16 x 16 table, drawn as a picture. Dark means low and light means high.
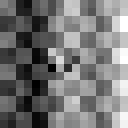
The centre is the roughest part. Stripes running up and down repeat 2 times from left to right. There is an overall slope up to the right. An odd patch, rougher than its surroundings, sits in the centre.
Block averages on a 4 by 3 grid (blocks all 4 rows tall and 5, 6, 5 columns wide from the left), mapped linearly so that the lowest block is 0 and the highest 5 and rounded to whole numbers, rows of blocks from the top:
0 4 5
0 3 5
0 3 5
0 3 5
